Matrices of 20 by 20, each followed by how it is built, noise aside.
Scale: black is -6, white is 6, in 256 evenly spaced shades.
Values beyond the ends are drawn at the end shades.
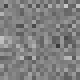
low rank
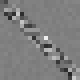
banded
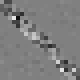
banded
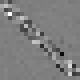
banded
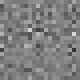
low rank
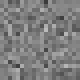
low rank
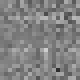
low rank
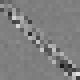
banded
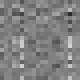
low rank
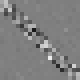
banded
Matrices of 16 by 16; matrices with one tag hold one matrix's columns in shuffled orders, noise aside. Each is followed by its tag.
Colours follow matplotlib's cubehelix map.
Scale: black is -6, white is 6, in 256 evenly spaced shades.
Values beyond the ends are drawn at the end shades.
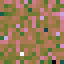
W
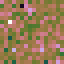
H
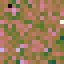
H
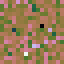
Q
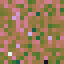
W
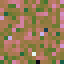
W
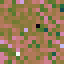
Q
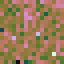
W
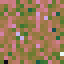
W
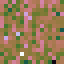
W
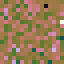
H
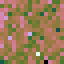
W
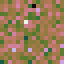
H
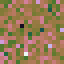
Q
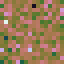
H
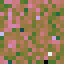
W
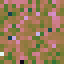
W
